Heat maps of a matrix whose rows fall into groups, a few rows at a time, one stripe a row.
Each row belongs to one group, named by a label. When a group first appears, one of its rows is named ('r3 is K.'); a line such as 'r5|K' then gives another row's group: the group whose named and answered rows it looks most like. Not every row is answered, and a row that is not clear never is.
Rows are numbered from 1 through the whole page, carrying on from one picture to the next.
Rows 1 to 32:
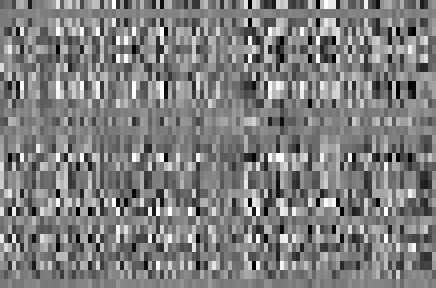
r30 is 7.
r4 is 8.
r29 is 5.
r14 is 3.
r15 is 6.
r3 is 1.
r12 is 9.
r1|1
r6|3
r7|9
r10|8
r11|8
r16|5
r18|8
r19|7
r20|5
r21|5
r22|3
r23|1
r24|7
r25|6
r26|9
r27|7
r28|3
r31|3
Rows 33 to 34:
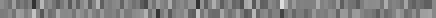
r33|7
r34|6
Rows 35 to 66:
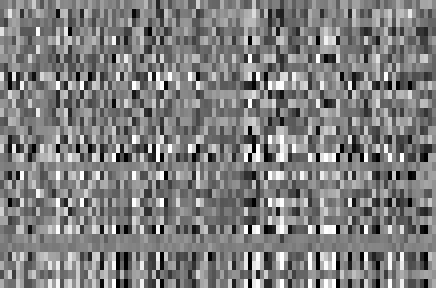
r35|6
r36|3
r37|3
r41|9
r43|7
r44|8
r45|3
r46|9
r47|5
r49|1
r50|8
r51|7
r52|1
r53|6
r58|5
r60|1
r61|6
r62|9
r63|1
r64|1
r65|6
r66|1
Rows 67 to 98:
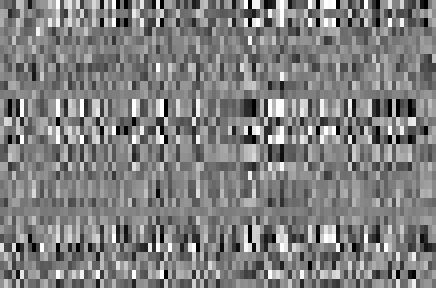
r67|1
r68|8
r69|1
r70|5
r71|9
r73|5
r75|7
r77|6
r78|8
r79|8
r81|1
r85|8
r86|9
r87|6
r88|6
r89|3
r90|9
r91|6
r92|1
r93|1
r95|3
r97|8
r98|3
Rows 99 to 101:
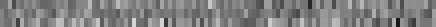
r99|9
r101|8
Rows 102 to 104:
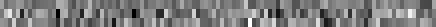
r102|5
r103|3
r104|9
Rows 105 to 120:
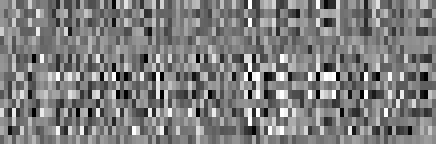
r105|9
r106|5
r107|9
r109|6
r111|7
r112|9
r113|1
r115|1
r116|3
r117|7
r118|9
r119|8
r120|6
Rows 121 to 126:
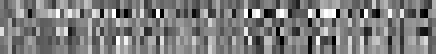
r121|5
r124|5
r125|9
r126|9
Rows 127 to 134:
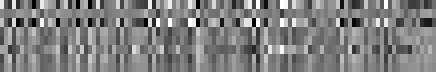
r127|7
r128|6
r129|7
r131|6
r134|6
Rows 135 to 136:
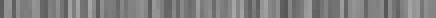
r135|6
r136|6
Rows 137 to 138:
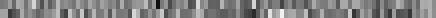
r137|6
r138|8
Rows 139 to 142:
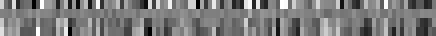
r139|7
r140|9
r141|5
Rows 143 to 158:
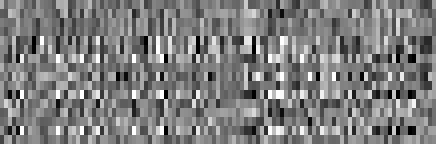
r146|3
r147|7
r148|7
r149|8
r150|5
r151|1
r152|5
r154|3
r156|9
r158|6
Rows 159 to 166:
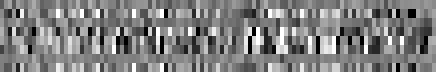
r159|6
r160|8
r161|5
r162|7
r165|6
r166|8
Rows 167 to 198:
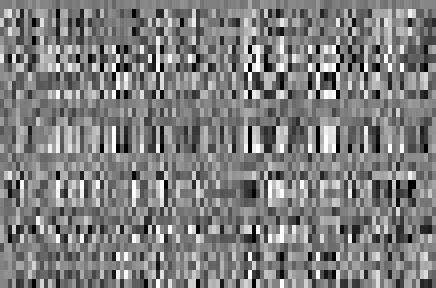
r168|3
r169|7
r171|7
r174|1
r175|9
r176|9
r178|6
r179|3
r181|1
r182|1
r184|9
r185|8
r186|3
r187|8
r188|8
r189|8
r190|3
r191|5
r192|7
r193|8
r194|6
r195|9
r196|6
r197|9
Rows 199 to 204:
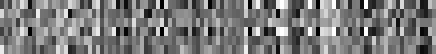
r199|1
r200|5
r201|8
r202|1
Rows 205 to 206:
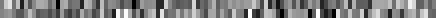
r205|3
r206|9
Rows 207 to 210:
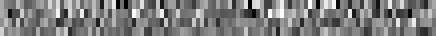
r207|1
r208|8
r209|3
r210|5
